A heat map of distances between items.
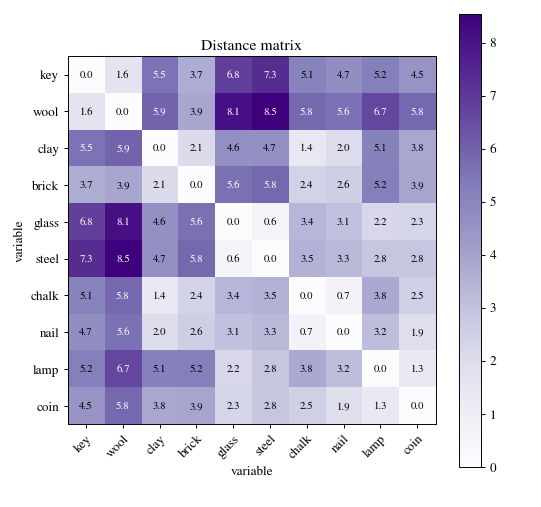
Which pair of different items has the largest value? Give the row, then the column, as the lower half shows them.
steel, wool
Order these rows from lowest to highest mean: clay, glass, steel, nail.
nail, clay, glass, steel
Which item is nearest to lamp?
coin
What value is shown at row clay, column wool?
5.9
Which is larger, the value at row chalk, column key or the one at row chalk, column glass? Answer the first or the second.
the first
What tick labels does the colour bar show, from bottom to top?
0, 1, 2, 3, 4, 5, 6, 7, 8
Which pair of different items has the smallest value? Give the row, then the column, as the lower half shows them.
steel, glass
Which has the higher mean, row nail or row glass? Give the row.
glass
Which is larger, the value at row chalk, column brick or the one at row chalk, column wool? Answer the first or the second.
the second
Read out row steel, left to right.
7.3 8.5 4.7 5.8 0.6 0.0 3.5 3.3 2.8 2.8
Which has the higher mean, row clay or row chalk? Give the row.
clay
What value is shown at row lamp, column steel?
2.8
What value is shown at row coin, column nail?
1.9
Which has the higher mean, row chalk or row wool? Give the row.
wool
